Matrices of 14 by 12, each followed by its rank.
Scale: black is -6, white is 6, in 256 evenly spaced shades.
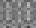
two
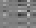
one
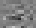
two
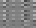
one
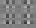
one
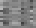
two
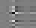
one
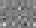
two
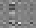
two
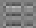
one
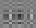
one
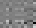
two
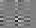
one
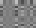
one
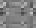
two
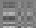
one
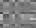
two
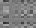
two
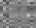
two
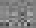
two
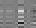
one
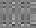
one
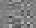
two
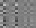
one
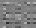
two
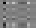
one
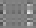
one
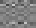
two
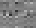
two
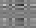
one
